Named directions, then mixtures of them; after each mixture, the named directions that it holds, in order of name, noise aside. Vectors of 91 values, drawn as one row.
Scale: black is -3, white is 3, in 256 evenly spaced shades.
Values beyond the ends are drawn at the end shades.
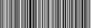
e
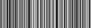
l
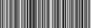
e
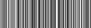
l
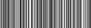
e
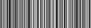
l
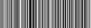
e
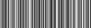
e, l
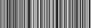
l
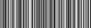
e, l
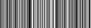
e, l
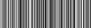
e, l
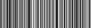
l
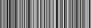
l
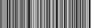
l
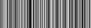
e, l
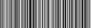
e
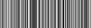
e, l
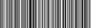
e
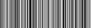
e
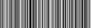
e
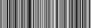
e, l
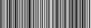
e, l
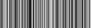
e, l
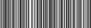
e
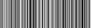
e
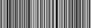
l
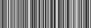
l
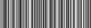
e, l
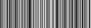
e, l
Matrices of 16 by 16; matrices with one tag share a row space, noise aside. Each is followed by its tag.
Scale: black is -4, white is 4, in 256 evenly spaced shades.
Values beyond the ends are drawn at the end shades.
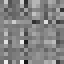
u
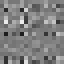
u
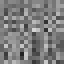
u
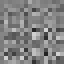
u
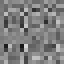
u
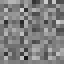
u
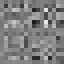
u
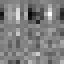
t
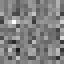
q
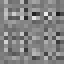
u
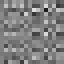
u
